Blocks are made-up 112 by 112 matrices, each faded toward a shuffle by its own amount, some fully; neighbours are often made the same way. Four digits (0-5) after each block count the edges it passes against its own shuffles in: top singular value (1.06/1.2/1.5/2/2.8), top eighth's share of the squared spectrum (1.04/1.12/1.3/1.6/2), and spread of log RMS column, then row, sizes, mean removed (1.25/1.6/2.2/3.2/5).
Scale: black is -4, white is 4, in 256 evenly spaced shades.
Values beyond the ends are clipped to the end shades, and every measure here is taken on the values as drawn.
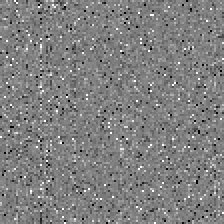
3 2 1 0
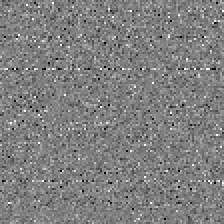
2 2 0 3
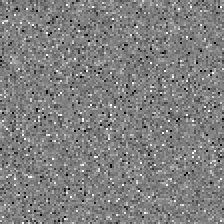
0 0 0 0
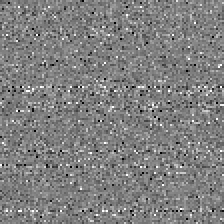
2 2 0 3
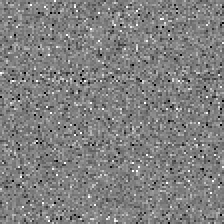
1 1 0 1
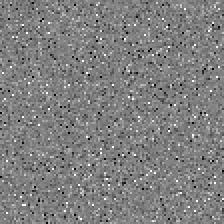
0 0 0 0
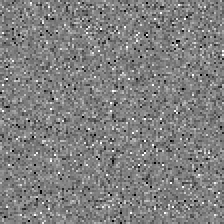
0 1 0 1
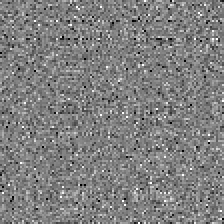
4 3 2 2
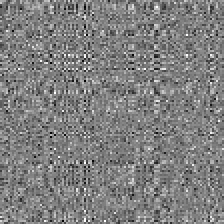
5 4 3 3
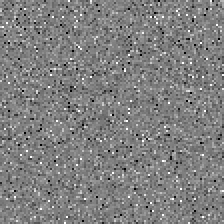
0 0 0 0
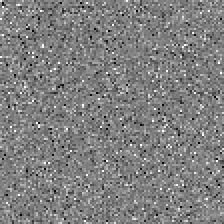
0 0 0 0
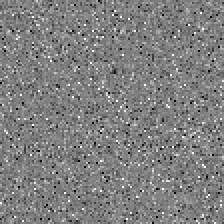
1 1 0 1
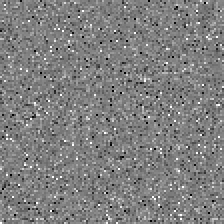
0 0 0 0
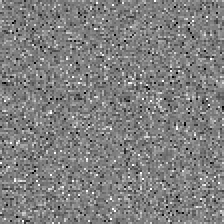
3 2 0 0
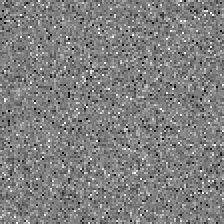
2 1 0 0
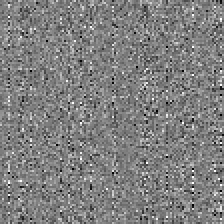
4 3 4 0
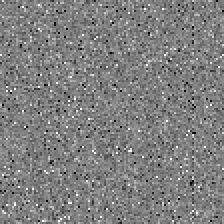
2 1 1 0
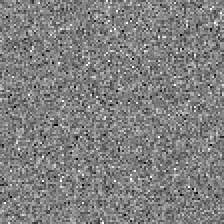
0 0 0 0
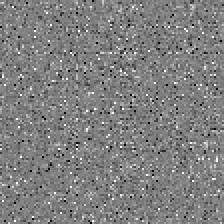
3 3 1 1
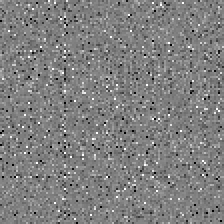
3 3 1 1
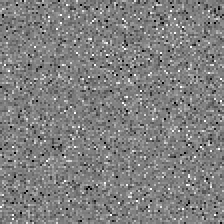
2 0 0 0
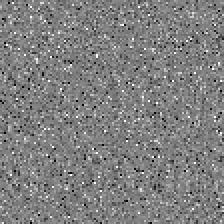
3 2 1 0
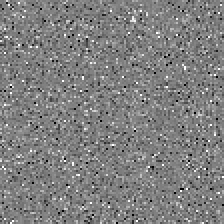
3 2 0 0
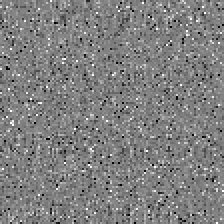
3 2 0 0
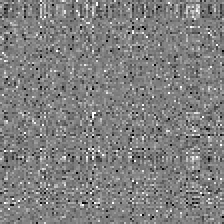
5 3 3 3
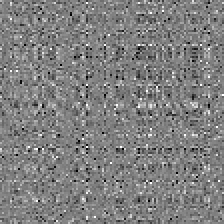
5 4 3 3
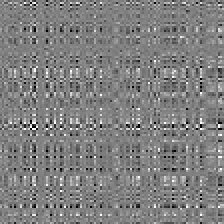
5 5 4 4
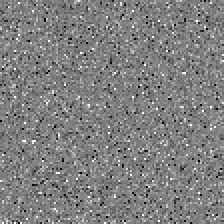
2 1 0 0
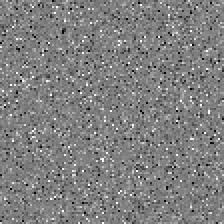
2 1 0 0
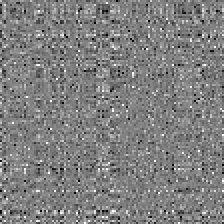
5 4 3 3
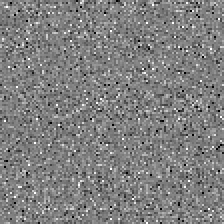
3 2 0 1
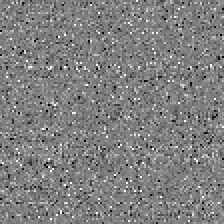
3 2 0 1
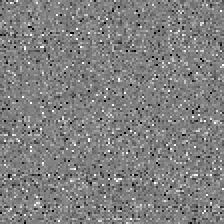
3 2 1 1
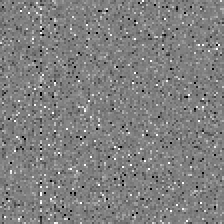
2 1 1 0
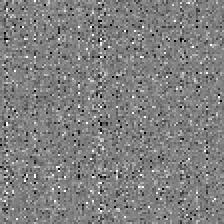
2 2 3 2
